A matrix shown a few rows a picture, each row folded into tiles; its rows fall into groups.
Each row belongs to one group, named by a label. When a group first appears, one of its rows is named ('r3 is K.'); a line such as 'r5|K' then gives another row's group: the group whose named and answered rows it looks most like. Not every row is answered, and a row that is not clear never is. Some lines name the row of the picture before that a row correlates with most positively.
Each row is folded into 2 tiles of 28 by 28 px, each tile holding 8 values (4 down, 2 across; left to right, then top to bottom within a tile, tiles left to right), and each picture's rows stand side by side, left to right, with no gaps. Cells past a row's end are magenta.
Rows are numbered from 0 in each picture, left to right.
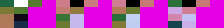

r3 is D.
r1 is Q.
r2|Q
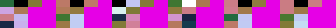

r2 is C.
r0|D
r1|Q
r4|Q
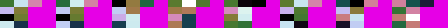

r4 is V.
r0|C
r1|C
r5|C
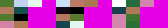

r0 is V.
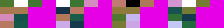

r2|Q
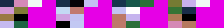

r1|D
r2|V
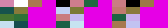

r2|Q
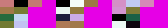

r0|Q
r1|C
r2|C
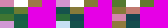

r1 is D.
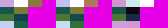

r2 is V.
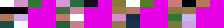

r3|Q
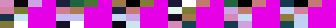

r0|Q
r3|C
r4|D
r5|D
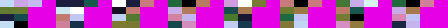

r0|C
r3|D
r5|Q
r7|D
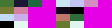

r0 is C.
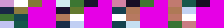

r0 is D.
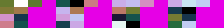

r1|D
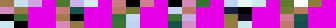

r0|C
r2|Q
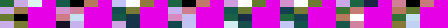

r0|V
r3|D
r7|Q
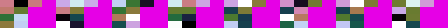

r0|Q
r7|C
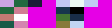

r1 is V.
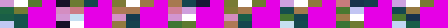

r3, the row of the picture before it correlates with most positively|0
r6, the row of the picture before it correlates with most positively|0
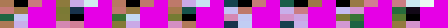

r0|Q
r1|V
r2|Q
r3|V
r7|V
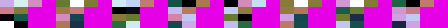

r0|C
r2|V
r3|D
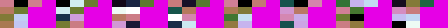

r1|C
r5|D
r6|V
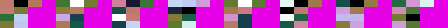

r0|Q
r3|V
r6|D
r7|V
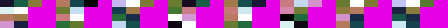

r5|C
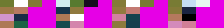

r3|V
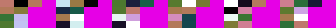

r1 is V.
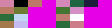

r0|Q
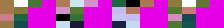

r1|C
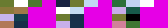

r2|V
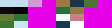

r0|V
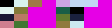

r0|C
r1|V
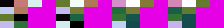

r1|C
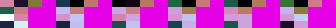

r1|D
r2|D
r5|D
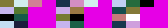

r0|C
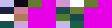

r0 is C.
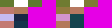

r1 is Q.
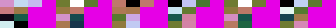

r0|C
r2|Q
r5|C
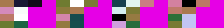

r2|C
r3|Q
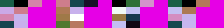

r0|D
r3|D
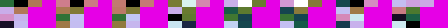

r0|D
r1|Q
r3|C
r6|D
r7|C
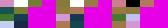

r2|Q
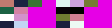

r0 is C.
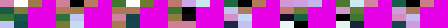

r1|Q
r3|V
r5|C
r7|D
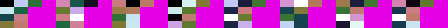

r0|C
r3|C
